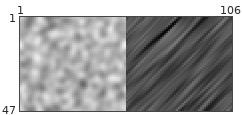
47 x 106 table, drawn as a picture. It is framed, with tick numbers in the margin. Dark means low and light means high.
The table splits into one row of 2 panels. Panel 1,1: high, blotchy. Panel 1,2: low, slanting up to the right.
